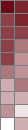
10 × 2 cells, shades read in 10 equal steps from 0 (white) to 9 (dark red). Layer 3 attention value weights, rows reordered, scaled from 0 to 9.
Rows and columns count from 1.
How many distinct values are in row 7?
2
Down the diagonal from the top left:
9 8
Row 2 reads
7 8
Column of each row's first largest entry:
1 2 1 1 1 1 2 1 1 2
